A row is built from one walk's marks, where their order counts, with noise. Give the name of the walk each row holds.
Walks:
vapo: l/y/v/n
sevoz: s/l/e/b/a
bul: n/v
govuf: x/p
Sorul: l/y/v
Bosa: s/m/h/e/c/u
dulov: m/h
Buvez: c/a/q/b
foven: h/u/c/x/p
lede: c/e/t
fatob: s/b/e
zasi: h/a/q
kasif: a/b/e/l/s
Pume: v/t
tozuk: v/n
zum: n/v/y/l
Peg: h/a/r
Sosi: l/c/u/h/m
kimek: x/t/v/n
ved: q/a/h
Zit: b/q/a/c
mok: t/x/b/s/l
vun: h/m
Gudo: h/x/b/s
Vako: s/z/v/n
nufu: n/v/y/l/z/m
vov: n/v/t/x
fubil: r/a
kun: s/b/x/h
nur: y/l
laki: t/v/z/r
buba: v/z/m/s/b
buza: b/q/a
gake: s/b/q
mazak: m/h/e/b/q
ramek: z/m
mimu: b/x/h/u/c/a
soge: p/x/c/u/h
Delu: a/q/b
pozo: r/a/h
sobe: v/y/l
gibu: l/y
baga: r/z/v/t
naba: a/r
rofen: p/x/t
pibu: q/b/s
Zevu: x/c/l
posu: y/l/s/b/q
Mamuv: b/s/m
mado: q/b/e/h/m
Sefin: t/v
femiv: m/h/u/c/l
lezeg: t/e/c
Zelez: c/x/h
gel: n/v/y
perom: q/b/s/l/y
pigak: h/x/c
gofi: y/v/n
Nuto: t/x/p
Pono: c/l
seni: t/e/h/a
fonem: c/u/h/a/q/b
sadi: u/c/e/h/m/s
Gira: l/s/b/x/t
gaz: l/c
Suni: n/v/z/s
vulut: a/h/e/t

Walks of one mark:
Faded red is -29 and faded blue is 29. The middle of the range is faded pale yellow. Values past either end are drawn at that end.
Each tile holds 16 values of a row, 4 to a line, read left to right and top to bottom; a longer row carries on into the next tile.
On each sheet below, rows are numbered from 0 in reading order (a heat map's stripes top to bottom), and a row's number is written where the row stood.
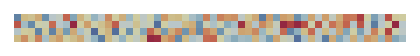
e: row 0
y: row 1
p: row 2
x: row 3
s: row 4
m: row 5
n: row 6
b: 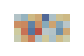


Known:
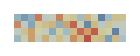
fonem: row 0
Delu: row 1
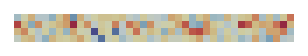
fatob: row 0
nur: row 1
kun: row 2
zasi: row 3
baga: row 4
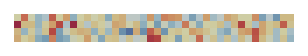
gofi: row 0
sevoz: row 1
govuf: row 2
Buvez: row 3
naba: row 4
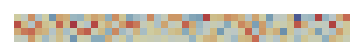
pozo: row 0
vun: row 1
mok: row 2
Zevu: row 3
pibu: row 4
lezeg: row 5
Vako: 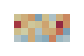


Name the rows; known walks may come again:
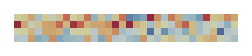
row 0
buba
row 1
baga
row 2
Pono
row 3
Zevu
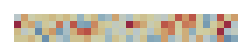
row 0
vapo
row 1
zasi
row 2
laki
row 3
gel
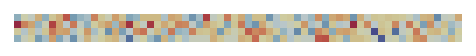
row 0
Sefin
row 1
sadi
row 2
dulov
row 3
pigak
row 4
ved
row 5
rofen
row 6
nur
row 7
mado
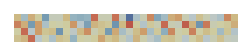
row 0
pibu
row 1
foven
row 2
seni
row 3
kun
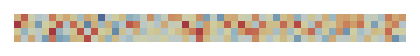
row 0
zum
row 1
buza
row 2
mok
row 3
naba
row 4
pozo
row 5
Bosa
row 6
vov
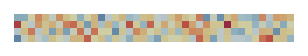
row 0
femiv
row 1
Zit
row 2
mazak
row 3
fubil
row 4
soge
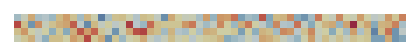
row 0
fatob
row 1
Delu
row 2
Peg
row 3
kimek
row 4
Nuto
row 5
fonem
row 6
sobe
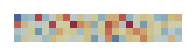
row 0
lezeg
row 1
Pume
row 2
kasif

